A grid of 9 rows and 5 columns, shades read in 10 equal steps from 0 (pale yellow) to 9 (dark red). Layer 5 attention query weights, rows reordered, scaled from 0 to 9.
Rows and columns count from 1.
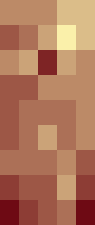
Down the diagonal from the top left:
4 5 8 4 4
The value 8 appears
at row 3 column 3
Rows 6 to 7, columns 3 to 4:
3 5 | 5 4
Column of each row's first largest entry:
1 1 3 1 1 1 5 1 1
